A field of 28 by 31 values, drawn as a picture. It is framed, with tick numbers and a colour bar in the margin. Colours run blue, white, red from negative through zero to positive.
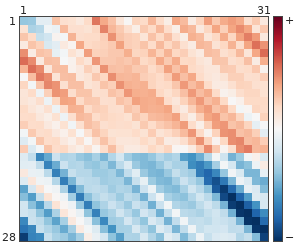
Ninth with the lowest average: bottom right. Seam: horizontal, 60% of the way down, the top part higher. Grain: diagonal, down to the right.
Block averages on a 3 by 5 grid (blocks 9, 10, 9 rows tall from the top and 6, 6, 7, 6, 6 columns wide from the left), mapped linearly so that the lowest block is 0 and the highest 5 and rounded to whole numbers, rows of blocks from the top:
4 5 5 5 5
4 4 4 4 4
1 1 1 1 0
